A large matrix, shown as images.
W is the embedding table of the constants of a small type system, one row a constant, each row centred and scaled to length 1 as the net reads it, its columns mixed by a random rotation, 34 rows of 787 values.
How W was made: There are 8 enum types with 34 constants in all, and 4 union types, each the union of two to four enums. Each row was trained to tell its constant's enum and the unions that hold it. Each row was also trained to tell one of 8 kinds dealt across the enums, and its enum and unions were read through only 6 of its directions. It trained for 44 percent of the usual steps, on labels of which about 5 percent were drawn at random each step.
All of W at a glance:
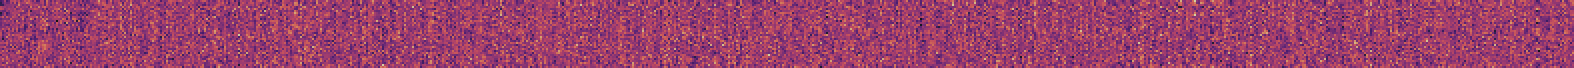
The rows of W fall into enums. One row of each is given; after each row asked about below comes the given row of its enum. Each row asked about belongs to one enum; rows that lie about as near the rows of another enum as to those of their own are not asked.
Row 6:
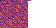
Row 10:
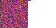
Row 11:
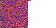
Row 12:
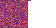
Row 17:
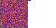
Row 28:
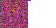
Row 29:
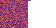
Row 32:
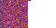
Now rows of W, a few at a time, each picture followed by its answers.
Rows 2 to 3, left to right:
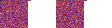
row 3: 17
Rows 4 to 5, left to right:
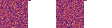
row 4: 29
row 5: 11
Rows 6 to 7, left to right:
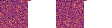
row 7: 11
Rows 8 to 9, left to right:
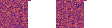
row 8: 29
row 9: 12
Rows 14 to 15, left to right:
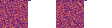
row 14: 10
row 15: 10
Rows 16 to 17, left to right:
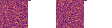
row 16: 29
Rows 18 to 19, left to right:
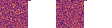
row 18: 28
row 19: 11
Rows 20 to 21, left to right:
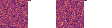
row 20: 12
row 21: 29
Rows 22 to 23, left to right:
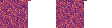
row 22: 12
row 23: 10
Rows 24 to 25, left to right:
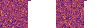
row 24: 12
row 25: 32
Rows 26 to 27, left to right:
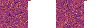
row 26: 17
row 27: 6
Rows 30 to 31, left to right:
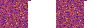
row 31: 28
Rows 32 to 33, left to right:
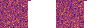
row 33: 11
